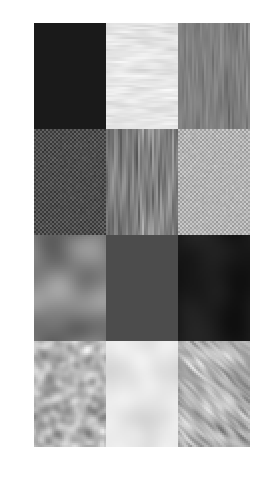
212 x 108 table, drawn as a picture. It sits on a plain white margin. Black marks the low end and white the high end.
The table splits into 4 rows of 3 panels. Panel 1,1: very low, flat. Panel 1,2: very high, streaked across, faint in contrast. Panel 1,3: middling, streaked downward, faint in contrast. Panel 2,1: low, checkered. Panel 2,2: middling, streaked downward. Panel 2,3: high, checkered. Panel 3,1: middling, smooth. Panel 3,2: low, flat. Panel 3,3: very low, smooth, faint in contrast. Panel 4,1: high, blotchy. Panel 4,2: very high, smooth, faint in contrast. Panel 4,3: high, slanting down to the right.
